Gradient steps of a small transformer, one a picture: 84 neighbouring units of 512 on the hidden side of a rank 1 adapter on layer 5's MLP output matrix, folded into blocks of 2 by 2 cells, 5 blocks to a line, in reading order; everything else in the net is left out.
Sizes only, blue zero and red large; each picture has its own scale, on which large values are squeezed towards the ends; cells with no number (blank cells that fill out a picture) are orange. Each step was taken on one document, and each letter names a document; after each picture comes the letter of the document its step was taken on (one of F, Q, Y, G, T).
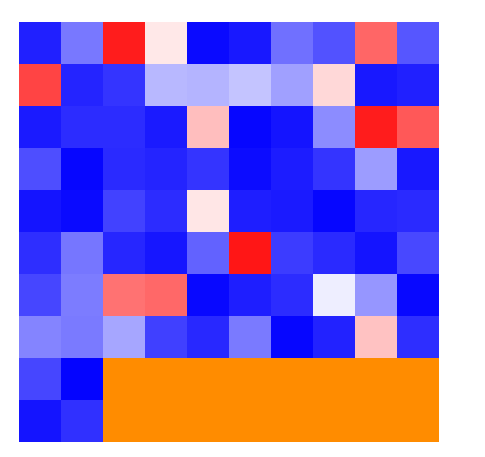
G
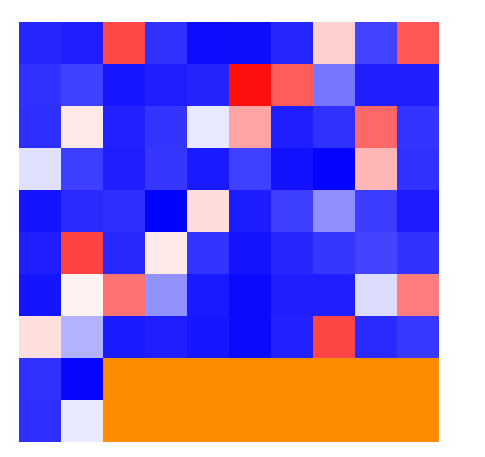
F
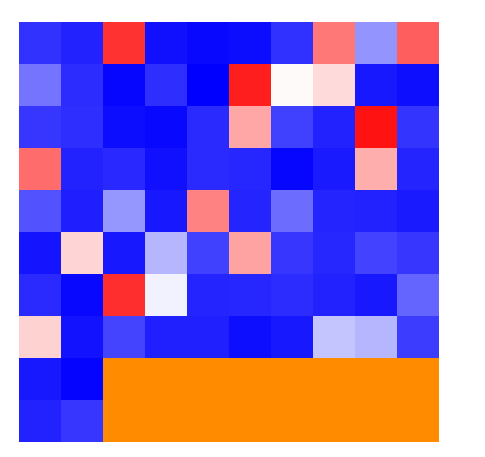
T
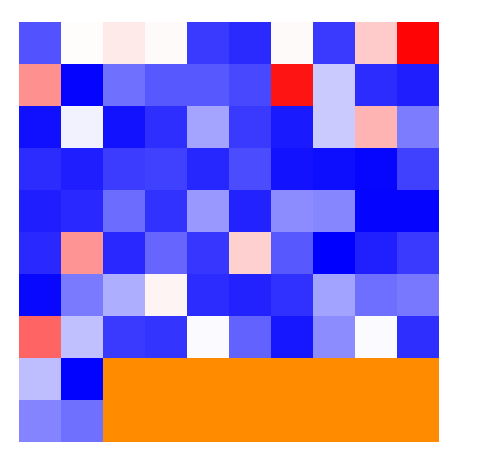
G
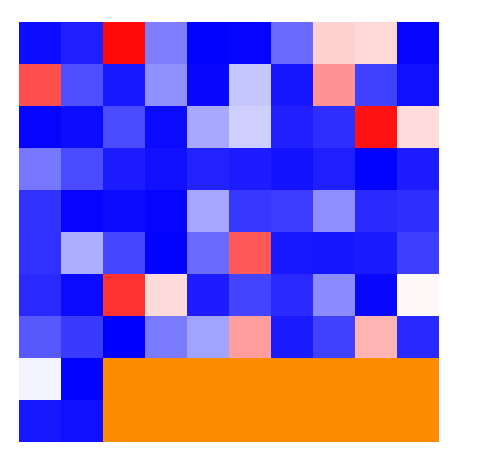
G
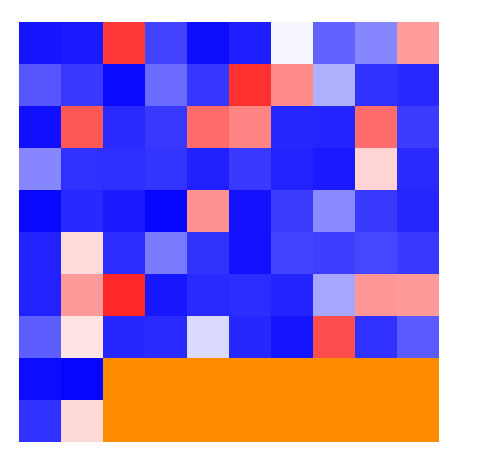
F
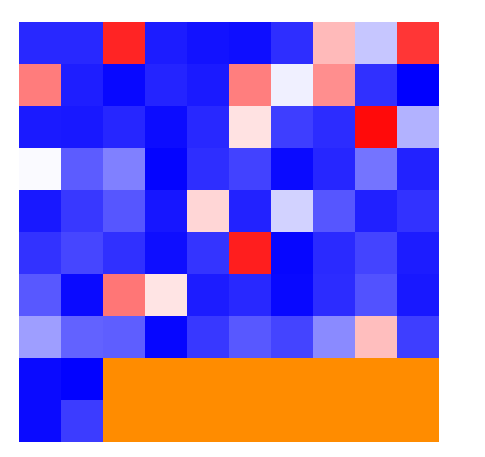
T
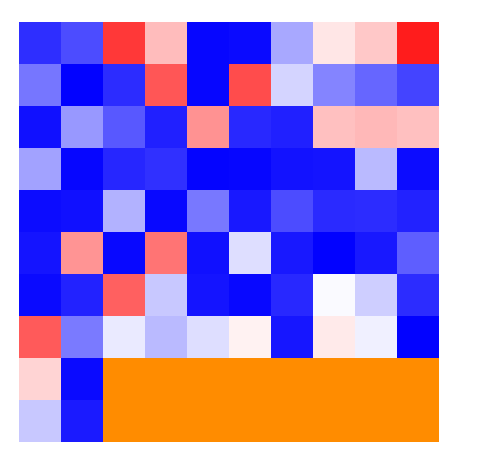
G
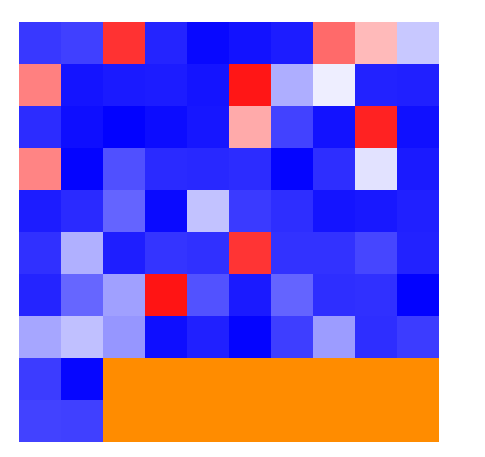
T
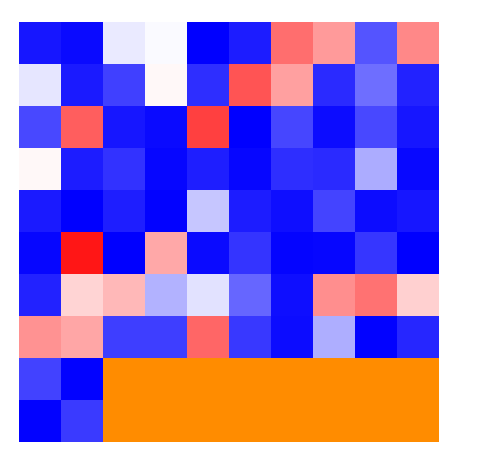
F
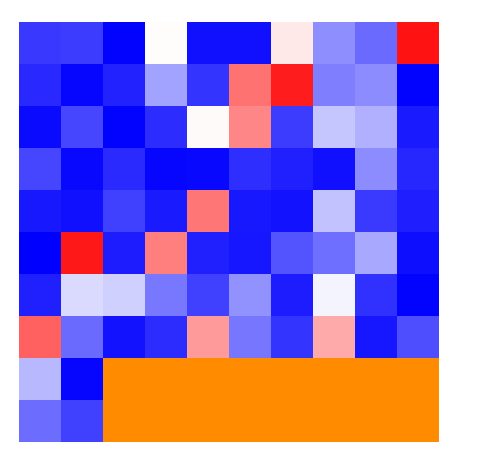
F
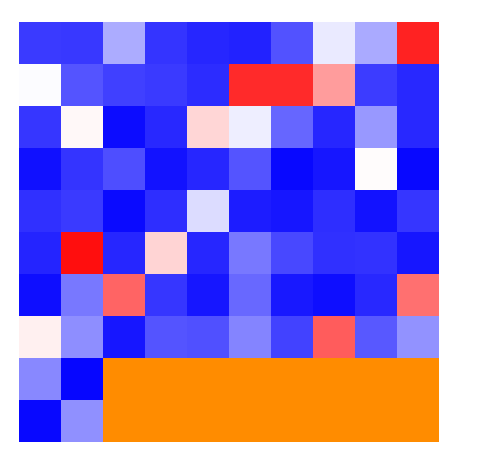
F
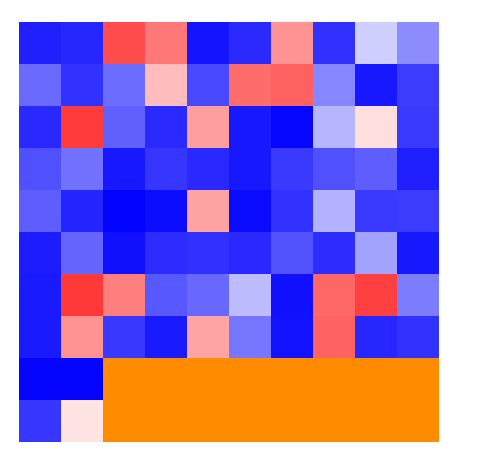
F
